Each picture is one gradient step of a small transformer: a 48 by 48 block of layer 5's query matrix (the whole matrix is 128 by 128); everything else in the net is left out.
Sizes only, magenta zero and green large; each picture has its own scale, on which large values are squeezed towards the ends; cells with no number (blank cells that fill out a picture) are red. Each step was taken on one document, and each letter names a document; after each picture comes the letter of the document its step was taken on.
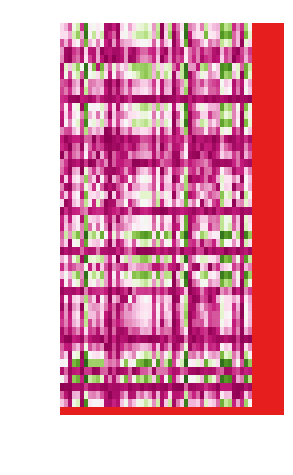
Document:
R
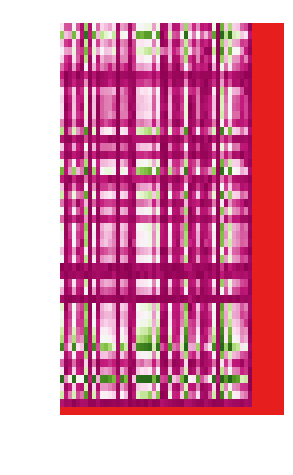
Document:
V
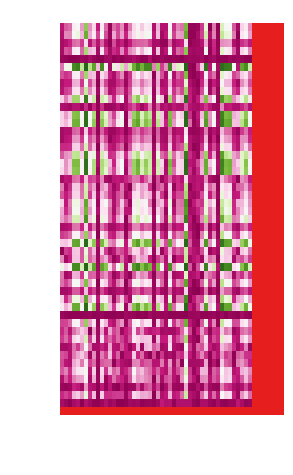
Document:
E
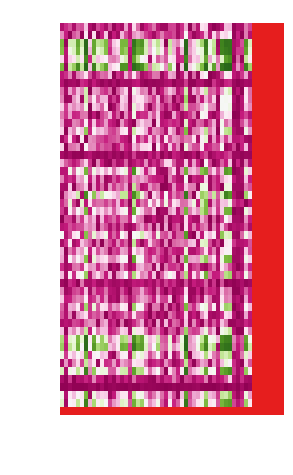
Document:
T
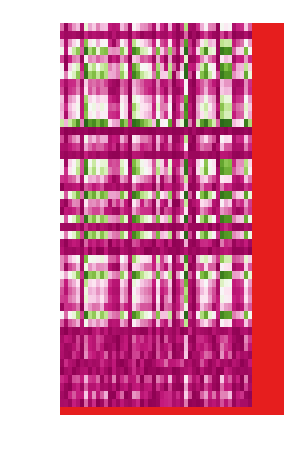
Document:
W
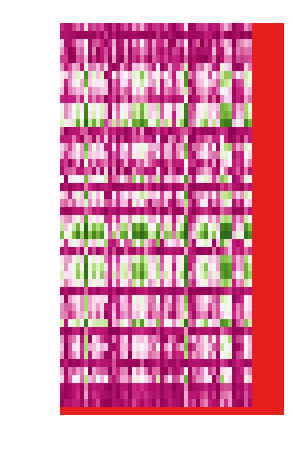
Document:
T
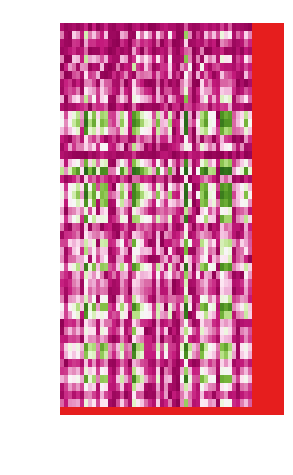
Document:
W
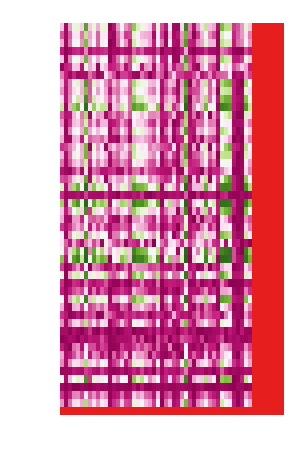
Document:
T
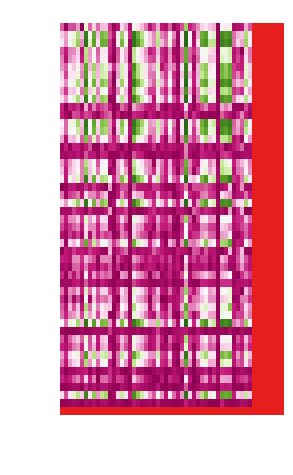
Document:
W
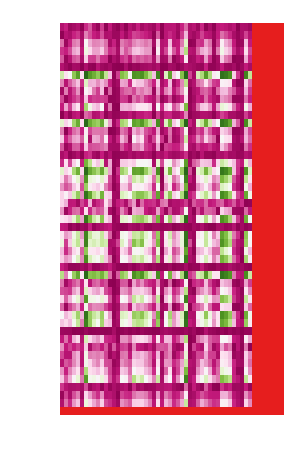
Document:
T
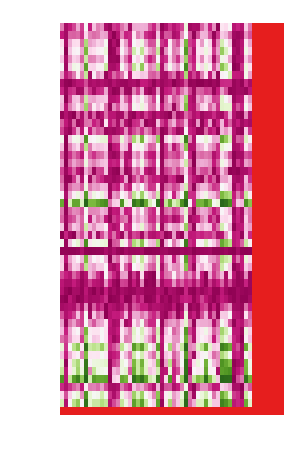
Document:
T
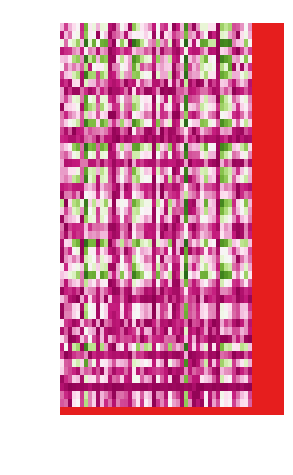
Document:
W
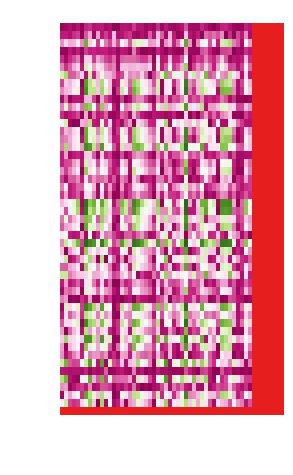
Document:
W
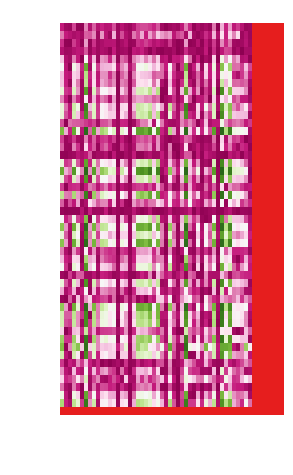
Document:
V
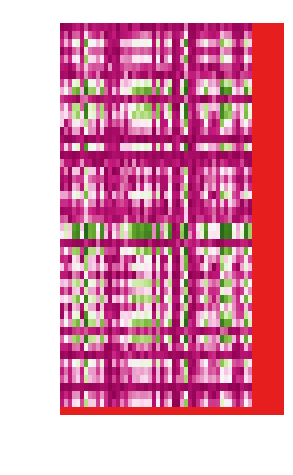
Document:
R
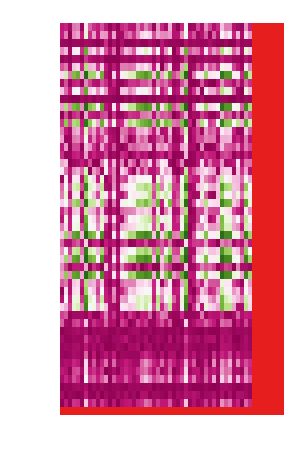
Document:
R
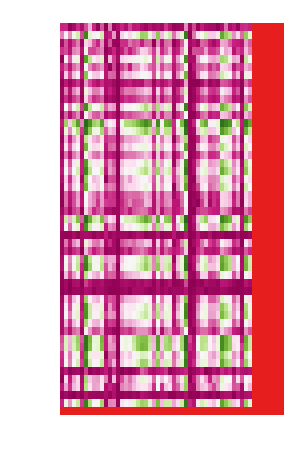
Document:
R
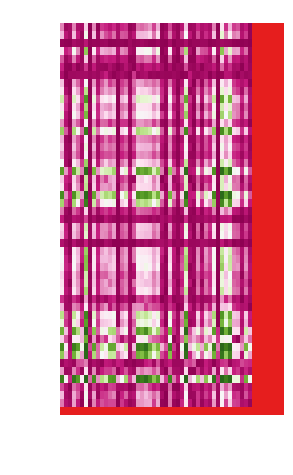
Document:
V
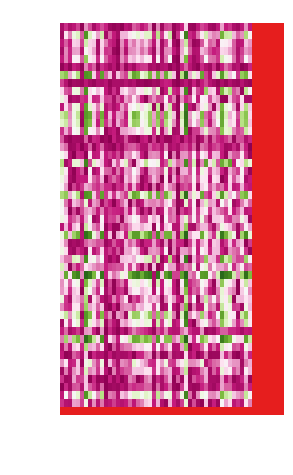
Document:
R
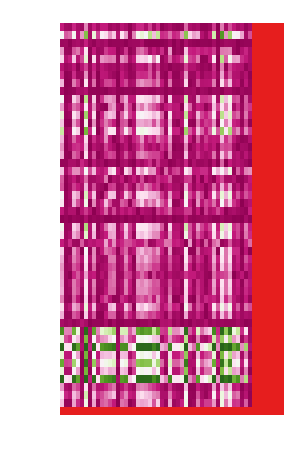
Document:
V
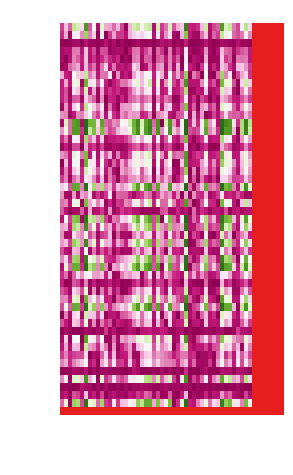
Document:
E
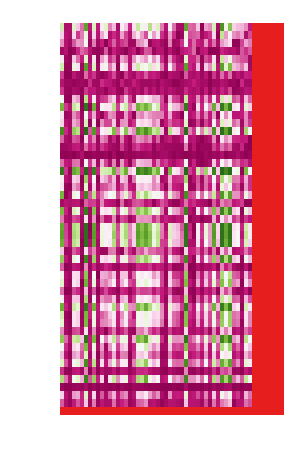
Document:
V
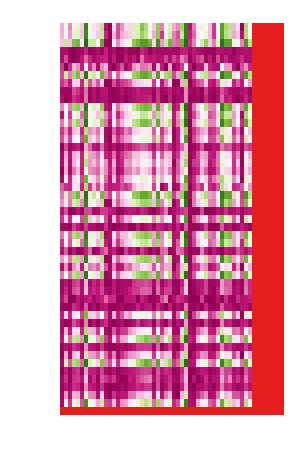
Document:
R
